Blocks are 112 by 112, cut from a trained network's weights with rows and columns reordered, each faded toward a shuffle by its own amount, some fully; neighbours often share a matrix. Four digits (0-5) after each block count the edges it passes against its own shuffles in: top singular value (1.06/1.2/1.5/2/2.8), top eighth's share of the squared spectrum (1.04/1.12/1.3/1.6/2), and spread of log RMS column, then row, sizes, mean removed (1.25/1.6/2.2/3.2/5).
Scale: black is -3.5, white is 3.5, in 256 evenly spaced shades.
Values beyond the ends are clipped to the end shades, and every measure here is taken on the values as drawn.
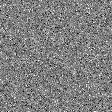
0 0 0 0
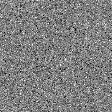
2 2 2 0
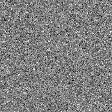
2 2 1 1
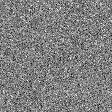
0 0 0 0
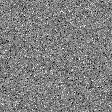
0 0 0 0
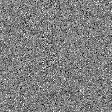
2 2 2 0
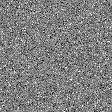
0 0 0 0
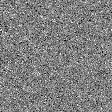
0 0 0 0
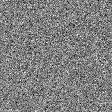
2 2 0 0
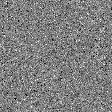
1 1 1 0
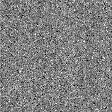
1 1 0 1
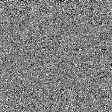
2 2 0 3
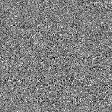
2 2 0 2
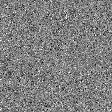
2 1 0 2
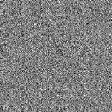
3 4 2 2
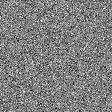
0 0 0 1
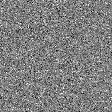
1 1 0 0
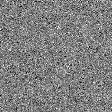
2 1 0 1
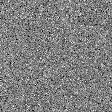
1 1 0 0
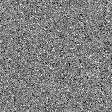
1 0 0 0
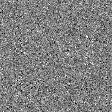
2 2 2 0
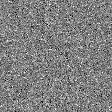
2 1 1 0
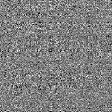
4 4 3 3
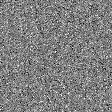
1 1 0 0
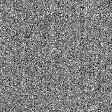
2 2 0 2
